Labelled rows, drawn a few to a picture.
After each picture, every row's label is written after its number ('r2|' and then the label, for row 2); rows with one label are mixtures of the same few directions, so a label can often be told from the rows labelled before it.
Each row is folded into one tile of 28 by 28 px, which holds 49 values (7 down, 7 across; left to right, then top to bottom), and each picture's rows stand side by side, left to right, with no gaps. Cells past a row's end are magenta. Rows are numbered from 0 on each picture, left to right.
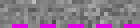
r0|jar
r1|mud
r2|jar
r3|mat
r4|mat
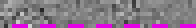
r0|mat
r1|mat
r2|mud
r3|jar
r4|mud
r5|mat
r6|mud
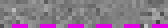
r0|mat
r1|jar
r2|mat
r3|mat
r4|mud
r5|mat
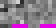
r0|jar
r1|mud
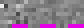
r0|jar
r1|jar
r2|mat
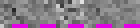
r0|mat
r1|jar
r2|jar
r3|mat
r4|jar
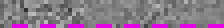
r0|mud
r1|mat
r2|mat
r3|jar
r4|mat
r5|mat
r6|jar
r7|jar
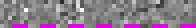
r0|mud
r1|jar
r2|mud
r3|mud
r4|mud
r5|jar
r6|jar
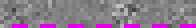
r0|mat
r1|mud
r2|mud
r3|jar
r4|mat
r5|jar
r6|mat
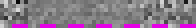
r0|jar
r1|mat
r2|mat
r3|mat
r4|jar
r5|mud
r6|jar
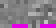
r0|jar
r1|mat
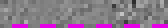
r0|mud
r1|mud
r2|mat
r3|jar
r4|mud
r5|mud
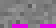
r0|mat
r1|jar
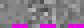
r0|jar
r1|jar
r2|mat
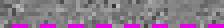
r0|mat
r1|mat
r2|mud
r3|mud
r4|jar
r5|mat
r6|mat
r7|mat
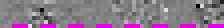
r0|mat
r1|mat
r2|mat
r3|mud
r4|mud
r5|mud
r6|mud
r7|jar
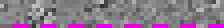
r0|jar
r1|mat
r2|mat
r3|jar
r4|mud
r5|mat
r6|mud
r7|jar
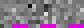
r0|mat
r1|jar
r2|mud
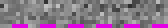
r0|jar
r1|jar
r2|jar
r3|jar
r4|jar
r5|jar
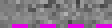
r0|jar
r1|jar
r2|mud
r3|jar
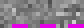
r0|mat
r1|mud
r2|mat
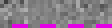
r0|mud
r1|mud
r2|mud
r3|jar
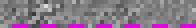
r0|mat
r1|mat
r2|jar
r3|mat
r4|mat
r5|mud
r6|mud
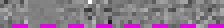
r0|mud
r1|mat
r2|jar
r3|mud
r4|mat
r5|jar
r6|jar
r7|mat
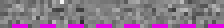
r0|mat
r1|mud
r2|mud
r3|mat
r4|jar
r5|mat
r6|jar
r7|mat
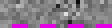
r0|jar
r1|mud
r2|mud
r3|jar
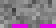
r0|mat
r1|mud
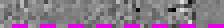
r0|mud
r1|jar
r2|jar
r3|mat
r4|mud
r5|mat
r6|jar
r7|mud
